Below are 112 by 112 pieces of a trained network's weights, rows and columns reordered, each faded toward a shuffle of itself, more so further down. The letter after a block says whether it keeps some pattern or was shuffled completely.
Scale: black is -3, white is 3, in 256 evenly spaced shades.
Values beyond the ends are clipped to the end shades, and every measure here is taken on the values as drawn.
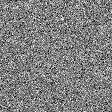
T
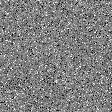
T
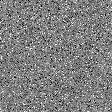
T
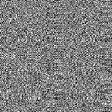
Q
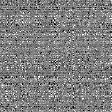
Q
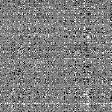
Q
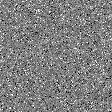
T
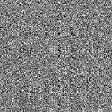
Q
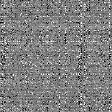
Q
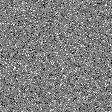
T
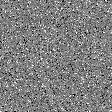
T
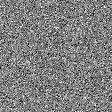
T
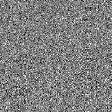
Q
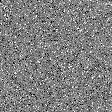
T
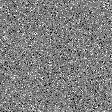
T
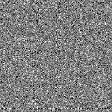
Q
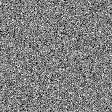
T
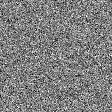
T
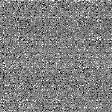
Q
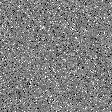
T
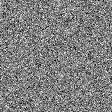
T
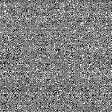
Q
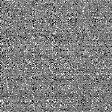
Q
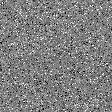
T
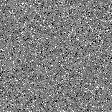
T
